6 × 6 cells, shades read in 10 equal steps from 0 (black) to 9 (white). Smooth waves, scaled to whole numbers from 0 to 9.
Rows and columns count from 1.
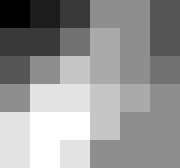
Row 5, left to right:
8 9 9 7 5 5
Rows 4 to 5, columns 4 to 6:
7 6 5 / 7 5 5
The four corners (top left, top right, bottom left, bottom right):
0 3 8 5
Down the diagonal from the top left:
0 2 7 7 5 5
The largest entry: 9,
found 3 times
